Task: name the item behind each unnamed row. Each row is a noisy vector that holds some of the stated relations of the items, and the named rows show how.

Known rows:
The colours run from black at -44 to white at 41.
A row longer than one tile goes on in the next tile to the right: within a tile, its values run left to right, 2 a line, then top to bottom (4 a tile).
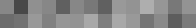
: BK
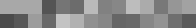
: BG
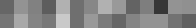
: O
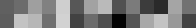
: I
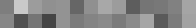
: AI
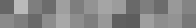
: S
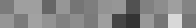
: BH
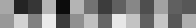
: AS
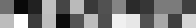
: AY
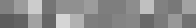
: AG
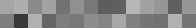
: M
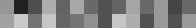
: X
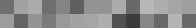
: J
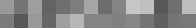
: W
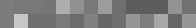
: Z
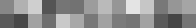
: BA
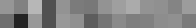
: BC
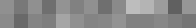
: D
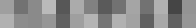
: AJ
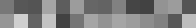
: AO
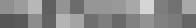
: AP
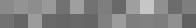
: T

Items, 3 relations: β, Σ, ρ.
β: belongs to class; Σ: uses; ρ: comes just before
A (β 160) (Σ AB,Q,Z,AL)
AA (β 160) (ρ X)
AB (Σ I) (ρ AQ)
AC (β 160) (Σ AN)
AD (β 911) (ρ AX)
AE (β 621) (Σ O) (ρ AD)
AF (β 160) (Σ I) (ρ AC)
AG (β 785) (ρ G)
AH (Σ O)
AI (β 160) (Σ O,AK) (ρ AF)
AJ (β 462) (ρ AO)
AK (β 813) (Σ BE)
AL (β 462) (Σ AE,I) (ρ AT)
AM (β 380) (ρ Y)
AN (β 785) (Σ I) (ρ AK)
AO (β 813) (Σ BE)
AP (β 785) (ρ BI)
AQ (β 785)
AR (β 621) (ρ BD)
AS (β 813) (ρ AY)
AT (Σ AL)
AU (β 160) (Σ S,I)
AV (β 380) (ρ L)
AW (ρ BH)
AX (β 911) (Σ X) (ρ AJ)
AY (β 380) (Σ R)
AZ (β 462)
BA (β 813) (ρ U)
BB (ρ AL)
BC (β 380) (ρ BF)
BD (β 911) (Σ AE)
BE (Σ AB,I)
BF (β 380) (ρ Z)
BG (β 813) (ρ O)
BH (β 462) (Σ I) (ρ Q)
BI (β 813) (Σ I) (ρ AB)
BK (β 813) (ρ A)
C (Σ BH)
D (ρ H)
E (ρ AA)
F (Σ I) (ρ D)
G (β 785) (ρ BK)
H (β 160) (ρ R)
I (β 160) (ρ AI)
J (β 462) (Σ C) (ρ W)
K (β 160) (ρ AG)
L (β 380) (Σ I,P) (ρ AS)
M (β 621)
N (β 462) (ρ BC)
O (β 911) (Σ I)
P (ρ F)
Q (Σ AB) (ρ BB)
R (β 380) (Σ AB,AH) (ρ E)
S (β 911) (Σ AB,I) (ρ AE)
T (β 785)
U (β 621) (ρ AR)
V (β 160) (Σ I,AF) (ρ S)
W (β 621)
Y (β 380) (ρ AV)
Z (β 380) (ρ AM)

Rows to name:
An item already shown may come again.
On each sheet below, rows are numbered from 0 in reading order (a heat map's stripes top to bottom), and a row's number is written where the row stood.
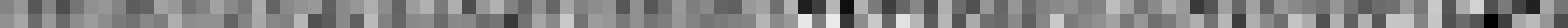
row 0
AC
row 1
F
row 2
AN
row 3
AC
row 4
AS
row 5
BF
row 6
AV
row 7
I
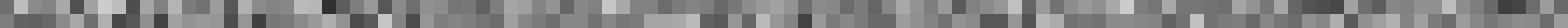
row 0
V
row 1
A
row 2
H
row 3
BI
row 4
H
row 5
AP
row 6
Z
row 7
AL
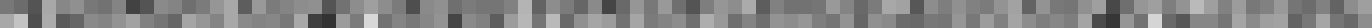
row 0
AT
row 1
BH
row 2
AM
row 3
E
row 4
AF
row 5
BH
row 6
AK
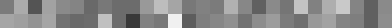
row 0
C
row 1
AQ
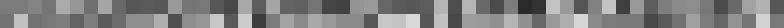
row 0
Z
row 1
AO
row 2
L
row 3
AU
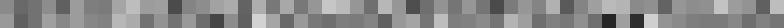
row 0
AX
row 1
AW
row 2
E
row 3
K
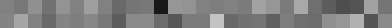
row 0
AE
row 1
Z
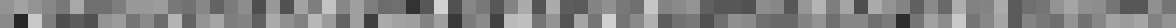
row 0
AZ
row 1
Y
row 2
AA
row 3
AB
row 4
AN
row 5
BD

